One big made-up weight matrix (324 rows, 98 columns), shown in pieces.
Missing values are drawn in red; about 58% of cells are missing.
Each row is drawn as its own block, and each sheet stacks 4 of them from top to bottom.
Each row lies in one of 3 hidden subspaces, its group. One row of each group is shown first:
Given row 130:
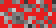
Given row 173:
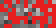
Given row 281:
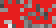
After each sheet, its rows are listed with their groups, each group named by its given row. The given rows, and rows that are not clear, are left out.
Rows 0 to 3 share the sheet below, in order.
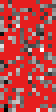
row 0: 130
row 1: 130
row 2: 130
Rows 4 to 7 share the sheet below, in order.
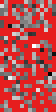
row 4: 281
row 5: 130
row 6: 281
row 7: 281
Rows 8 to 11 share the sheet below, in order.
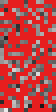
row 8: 130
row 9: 173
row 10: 281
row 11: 130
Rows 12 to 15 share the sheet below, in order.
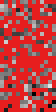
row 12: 173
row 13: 173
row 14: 281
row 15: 281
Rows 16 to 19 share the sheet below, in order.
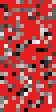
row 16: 130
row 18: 281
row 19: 173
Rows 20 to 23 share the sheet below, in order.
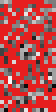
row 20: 281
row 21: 173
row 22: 281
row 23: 130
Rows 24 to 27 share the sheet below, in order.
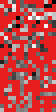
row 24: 130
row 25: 130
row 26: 130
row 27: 173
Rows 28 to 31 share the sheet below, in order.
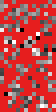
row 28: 173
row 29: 281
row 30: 130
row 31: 130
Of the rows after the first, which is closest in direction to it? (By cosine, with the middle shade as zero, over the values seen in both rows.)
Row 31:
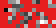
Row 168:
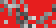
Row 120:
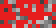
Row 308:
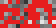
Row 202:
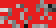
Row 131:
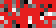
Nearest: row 308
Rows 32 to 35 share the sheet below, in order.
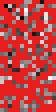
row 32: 173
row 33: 281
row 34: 281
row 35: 281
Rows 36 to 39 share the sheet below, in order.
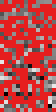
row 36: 173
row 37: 130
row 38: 173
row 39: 173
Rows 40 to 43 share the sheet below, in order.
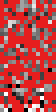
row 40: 281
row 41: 173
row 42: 130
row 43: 130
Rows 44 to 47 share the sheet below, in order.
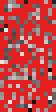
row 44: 130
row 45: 173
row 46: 130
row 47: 130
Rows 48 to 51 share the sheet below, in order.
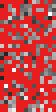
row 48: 130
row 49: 130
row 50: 173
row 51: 173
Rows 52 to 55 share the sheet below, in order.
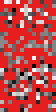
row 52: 173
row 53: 173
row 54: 173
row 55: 281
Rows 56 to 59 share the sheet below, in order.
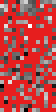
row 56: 130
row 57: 173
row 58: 281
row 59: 173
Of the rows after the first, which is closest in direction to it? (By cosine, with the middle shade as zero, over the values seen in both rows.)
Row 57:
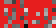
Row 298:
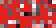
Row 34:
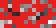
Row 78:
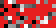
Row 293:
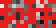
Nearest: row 34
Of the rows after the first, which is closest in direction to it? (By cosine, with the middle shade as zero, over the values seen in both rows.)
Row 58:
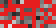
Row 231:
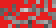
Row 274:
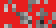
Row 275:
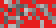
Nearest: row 231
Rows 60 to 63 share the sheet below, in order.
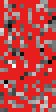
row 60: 281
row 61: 173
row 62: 130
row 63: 173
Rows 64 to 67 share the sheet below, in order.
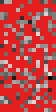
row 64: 173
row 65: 281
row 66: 281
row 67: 130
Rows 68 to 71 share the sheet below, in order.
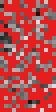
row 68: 173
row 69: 173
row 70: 281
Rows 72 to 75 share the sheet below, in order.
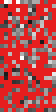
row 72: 173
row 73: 281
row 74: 281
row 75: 173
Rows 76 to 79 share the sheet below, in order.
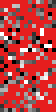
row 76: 130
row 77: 130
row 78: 173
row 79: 281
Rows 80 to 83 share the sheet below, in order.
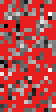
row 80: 130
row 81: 173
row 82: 130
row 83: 173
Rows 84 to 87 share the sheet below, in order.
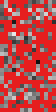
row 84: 281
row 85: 281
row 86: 281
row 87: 281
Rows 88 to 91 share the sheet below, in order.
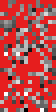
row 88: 173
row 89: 130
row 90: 281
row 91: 173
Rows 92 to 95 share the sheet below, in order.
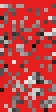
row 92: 130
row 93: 130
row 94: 173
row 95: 281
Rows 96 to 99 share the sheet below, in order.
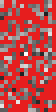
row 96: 173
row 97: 173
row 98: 173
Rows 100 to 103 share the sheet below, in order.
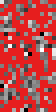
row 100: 173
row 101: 130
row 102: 281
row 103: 173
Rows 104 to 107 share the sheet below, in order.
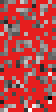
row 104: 281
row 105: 281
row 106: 281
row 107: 130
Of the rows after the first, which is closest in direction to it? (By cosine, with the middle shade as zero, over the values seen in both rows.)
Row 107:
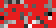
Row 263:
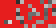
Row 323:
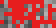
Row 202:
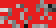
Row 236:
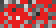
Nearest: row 263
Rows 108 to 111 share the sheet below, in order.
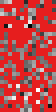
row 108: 130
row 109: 130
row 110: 281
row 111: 281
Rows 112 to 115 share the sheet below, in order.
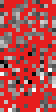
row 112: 130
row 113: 130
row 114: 130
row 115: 281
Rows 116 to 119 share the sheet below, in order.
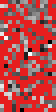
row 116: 130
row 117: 130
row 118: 130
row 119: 173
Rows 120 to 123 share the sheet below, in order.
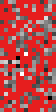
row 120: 173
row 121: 173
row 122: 173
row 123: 130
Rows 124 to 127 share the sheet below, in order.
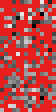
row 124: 130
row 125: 281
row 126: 173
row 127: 281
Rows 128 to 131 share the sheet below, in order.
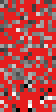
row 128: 173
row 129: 173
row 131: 130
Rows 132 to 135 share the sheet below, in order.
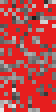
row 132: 130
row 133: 173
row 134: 130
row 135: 281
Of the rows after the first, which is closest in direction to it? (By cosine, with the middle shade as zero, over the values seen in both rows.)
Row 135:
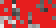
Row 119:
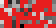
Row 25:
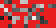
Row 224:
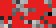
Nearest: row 224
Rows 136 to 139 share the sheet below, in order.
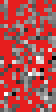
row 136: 281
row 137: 281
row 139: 173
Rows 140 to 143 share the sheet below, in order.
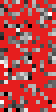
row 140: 130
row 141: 173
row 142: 173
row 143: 130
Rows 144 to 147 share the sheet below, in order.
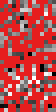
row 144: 173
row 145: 281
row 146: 281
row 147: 281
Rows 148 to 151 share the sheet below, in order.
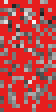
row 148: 281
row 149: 173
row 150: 130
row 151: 281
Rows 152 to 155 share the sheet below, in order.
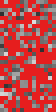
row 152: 281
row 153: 130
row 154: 281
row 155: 173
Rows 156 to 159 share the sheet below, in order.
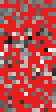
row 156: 281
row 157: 281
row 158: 281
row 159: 173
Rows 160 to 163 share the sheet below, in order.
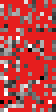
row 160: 281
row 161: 173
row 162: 173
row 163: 130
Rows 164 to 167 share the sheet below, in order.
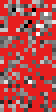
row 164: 173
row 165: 281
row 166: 130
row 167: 130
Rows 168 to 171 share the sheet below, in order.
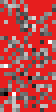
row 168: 130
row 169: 130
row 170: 173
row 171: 173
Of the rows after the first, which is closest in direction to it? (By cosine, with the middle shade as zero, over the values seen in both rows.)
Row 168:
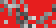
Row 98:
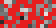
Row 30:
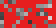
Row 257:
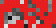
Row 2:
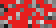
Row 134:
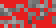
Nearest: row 98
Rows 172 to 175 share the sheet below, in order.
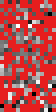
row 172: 130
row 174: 173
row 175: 281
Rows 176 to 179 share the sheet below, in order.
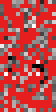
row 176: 130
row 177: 130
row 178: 281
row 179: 130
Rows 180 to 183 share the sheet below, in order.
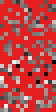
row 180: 173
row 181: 173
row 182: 173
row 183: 281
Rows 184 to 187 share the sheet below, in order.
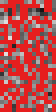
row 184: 281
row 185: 281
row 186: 130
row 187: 173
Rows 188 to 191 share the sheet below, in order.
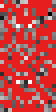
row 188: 130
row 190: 130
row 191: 130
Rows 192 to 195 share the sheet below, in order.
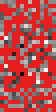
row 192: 173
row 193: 173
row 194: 173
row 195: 130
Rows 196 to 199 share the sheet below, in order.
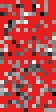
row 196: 281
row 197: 173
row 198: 281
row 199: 173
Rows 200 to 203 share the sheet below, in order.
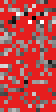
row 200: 130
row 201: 173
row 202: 173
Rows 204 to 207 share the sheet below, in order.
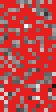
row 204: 173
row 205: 130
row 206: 281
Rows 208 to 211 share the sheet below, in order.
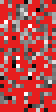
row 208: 281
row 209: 173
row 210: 173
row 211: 173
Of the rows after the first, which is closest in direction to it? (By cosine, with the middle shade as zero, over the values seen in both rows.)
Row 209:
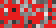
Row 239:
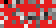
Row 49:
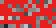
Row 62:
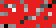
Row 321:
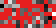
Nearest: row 321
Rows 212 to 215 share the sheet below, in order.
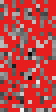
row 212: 281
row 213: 130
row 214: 173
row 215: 173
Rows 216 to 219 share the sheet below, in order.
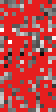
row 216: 281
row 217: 173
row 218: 173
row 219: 173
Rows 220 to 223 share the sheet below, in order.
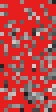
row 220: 130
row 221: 281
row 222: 173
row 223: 173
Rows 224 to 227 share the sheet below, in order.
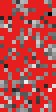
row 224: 130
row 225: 173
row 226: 173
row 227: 130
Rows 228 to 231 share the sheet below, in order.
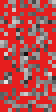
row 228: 173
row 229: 173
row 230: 130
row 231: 173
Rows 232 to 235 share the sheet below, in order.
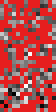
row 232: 281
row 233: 130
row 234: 130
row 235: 130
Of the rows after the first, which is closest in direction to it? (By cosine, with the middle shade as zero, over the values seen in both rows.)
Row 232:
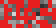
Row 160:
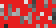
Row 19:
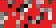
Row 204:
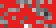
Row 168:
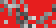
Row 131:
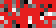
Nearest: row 19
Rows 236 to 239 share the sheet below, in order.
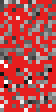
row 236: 173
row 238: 130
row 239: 173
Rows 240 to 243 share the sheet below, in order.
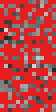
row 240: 281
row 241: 173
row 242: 281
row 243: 130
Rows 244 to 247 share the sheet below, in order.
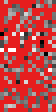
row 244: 281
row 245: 281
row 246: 130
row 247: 281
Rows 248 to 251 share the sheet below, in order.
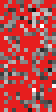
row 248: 173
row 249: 130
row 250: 130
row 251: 281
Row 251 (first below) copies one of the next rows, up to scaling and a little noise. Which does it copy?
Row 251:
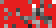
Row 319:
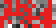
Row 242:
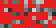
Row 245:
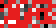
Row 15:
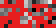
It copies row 319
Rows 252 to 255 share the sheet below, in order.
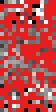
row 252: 281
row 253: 130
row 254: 130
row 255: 173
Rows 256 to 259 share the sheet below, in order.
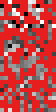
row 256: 130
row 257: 130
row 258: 130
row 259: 281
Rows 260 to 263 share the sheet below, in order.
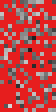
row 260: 130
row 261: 173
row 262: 281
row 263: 281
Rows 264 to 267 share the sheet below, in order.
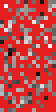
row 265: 281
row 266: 281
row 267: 173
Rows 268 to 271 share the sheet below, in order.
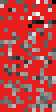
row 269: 281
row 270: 173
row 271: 173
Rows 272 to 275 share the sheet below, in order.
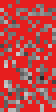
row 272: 173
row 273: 130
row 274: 130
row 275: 173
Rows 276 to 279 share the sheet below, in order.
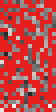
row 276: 130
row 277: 173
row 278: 130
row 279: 281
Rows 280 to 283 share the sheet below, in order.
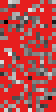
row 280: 281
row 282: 130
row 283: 130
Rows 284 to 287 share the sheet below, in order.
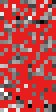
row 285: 173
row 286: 173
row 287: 130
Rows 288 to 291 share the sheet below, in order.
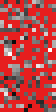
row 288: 281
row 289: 281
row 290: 281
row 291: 130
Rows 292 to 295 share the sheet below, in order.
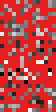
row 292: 281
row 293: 130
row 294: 130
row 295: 130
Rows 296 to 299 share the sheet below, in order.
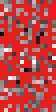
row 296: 173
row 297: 281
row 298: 281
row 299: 173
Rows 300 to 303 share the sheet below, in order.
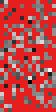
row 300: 173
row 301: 281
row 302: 130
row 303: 173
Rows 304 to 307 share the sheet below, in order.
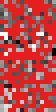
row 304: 281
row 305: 130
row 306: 281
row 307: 173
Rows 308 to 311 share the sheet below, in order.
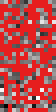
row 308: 130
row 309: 281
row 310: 130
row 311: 281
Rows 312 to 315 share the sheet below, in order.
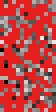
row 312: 173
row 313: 281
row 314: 130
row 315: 281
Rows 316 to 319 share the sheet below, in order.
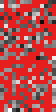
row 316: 130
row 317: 173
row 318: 130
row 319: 281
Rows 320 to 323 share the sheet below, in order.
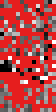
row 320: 281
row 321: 281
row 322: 173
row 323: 173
